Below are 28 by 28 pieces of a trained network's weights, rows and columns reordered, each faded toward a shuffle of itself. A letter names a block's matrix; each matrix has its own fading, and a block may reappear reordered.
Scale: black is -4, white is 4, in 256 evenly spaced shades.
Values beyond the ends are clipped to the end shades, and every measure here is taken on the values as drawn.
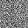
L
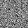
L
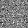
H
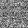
L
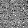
H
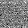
H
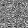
L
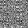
L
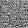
L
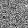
L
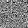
L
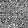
H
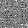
H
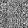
L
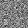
L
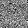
H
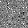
H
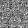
H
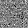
H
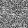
L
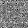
H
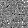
H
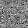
H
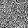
L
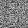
L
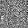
L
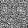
L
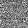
H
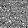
H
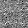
H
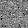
H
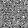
H
